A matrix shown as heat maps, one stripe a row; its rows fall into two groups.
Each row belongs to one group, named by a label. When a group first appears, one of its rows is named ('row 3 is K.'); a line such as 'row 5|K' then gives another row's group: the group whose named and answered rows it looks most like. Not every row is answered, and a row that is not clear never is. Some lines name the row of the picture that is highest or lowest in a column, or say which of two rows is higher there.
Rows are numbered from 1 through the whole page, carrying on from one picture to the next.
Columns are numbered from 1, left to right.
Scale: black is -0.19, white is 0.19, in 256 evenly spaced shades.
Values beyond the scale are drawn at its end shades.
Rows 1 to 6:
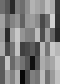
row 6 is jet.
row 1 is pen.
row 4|jet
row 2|pen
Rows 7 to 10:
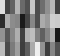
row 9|pen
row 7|pen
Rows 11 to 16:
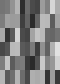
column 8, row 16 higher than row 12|Yes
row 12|jet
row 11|jet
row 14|jet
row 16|pen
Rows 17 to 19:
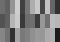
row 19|pen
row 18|jet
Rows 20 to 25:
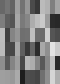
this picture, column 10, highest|22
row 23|jet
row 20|jet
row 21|pen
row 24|pen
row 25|jet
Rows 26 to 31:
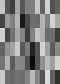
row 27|jet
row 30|jet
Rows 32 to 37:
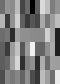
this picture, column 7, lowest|32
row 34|pen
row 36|jet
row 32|jet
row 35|pen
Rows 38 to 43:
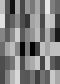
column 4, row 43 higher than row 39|Yes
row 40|pen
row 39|pen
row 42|pen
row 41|jet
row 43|jet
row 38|pen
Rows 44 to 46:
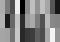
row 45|pen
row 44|pen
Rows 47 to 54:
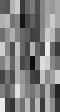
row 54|pen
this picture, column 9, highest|51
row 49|jet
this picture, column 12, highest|52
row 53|pen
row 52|jet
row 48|jet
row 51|jet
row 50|pen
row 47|jet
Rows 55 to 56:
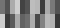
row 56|pen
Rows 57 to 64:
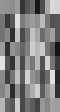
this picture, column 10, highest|61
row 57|jet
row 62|pen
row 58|pen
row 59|pen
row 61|pen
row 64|jet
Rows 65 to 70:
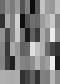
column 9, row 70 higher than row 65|No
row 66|jet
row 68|pen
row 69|pen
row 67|jet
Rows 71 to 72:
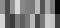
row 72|pen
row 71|pen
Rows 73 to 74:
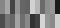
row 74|jet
